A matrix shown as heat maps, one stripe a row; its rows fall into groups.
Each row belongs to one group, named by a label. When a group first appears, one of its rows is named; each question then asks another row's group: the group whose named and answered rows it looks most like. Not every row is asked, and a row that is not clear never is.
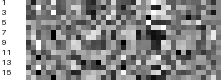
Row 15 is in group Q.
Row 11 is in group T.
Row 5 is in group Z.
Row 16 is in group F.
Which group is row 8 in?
F
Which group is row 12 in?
Q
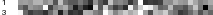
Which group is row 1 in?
Z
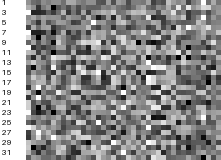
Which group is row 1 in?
Z
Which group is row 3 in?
T
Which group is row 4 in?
Z
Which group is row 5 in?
Q
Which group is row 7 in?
T
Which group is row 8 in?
Q
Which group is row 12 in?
T
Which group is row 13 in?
Z
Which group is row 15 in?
F
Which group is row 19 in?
Q
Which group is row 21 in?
T
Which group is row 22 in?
Q
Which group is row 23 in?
T
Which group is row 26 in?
Z
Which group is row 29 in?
T
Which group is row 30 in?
T
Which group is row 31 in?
Q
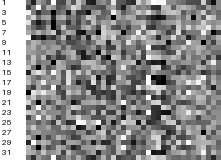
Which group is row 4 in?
F
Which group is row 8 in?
T
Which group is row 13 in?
F
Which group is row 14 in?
Q
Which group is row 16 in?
Z
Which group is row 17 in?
Z
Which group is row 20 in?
Z
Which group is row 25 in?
F
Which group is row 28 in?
Q
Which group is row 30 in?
Q
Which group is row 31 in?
Z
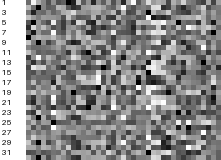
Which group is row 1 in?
Z
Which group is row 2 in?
Q
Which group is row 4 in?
Z
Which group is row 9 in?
Q
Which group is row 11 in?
T
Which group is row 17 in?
F
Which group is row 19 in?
Z
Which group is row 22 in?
T
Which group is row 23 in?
T
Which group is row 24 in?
Q
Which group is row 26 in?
T
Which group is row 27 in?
Z
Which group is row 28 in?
Z
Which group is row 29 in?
Q
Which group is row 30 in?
Z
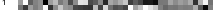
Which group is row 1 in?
F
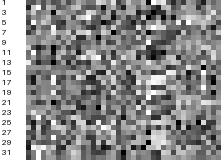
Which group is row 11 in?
F
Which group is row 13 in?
T
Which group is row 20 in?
Z
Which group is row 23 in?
Z
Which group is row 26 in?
T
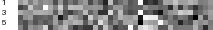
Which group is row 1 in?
Z
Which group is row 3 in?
Z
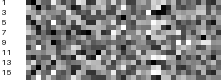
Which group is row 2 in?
Q
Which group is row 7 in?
T
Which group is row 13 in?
F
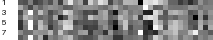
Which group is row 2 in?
Q
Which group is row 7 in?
Z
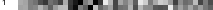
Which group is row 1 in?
T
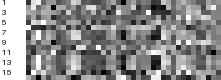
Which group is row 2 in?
F
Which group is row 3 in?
Z
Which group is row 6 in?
T
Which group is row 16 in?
Q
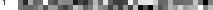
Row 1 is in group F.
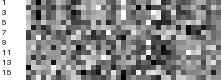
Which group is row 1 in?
Q
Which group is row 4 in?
Q
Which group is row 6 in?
T
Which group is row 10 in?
F
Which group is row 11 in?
Z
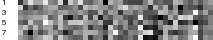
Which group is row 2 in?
T
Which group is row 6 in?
Z
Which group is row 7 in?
Q
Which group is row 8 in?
Z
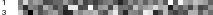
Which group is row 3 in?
Q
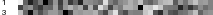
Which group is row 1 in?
T
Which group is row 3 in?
Q
